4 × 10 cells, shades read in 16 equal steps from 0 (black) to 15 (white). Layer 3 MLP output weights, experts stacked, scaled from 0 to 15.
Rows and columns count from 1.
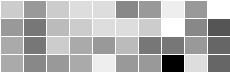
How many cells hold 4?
0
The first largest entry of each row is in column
10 8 3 5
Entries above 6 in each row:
10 9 9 8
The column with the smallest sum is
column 2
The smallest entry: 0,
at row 4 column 8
